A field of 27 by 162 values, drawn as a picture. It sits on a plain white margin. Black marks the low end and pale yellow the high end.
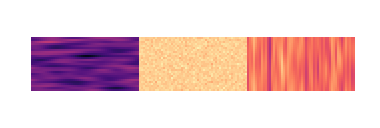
It is made of 1 by 3 panels. Panel 1,1: low, streaked across. Panel 1,2: very high, fine-grained, faint in contrast. Panel 1,3: high, streaked downward.
